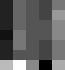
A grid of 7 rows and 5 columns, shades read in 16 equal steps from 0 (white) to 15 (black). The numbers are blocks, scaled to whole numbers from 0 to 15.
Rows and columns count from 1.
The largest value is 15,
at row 7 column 4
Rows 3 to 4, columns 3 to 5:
10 10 7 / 10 10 7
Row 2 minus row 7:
9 9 3 -4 1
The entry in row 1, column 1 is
13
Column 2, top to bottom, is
9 9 9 8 8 10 0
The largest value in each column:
14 10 10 15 8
